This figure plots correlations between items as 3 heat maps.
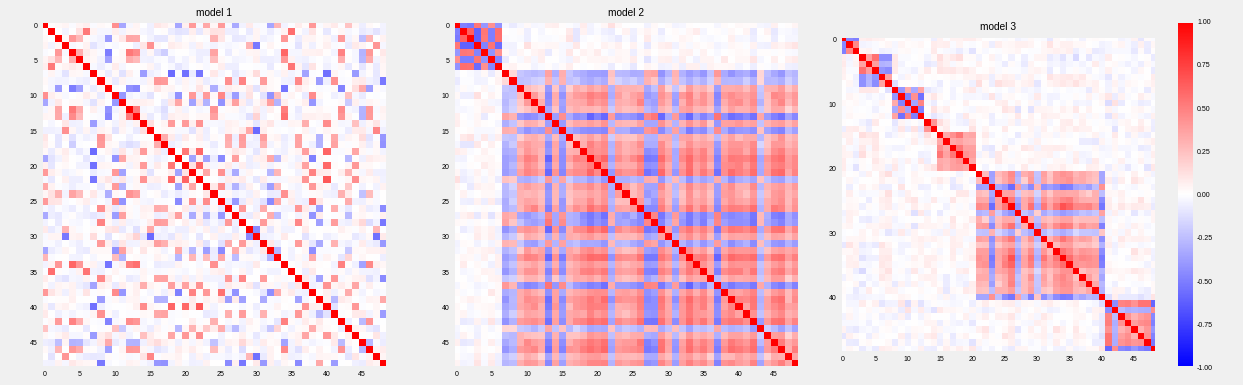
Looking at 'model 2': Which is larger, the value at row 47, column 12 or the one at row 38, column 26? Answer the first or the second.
the second
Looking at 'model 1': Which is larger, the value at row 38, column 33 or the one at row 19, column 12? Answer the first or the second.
the first
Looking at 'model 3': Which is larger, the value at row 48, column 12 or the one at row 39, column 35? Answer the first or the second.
the second
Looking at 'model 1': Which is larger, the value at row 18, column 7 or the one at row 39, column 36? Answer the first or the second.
the second
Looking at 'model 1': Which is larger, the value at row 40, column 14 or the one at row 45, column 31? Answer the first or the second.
the first
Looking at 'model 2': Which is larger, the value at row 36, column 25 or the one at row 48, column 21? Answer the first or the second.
the second
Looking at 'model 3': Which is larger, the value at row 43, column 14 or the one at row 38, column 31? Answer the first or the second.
the second
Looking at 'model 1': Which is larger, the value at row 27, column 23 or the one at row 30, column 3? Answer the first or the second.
the first
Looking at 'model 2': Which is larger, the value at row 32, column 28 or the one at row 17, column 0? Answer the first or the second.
the second
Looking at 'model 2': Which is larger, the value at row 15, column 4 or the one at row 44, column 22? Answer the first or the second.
the first
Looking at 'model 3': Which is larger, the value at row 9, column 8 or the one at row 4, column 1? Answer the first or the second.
the second
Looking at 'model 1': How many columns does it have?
49
